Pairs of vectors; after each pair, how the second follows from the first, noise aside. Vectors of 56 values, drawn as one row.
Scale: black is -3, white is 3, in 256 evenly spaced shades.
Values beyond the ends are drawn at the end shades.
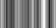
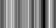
negated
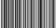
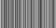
shrunk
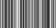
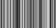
negated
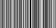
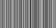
shrunk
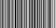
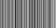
shrunk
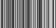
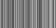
shrunk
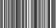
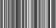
copied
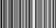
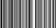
copied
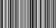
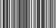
negated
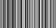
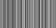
shrunk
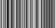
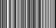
negated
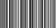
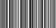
copied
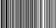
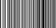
negated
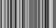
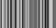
copied
